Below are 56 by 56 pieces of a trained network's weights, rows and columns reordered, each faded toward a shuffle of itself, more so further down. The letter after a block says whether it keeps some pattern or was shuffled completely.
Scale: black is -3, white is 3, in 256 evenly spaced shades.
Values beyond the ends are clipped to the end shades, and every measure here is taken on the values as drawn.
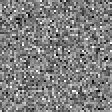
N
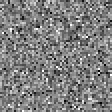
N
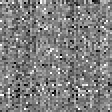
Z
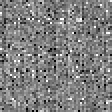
Z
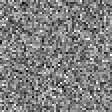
N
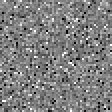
N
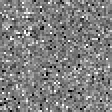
N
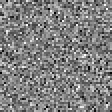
N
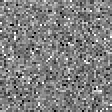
N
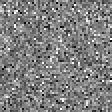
N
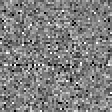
Z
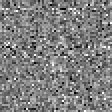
Z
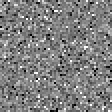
N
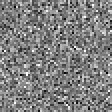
Z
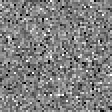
N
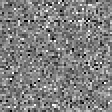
Z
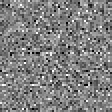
Z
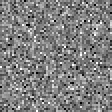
N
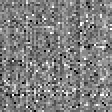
Z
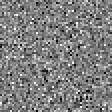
N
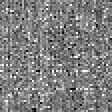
Z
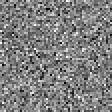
N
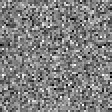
Z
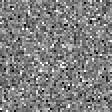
N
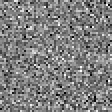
Z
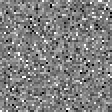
N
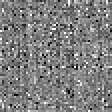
Z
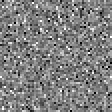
N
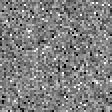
N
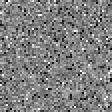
N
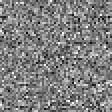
Z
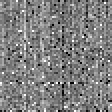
Z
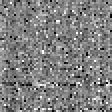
Z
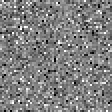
N
